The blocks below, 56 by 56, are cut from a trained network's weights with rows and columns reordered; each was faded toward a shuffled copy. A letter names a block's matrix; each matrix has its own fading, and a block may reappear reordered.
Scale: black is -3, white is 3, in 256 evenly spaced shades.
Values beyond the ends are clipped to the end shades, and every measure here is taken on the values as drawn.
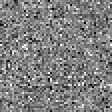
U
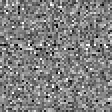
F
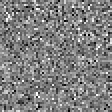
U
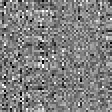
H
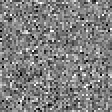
U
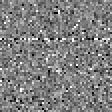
U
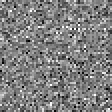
U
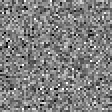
F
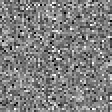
U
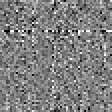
H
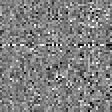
H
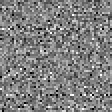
F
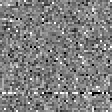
U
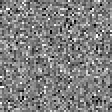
U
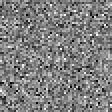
F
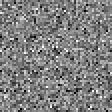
F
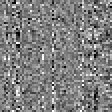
H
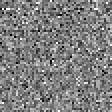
F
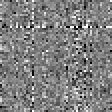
H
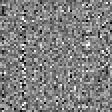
H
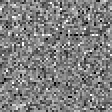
F
